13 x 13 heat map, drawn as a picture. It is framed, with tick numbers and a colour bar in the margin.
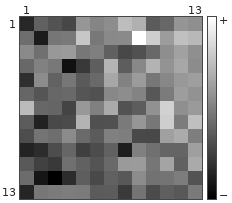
The ninth with the lowest average is the bottom left. The histogram is bell-shaped. There is an overall slope up to the top right.
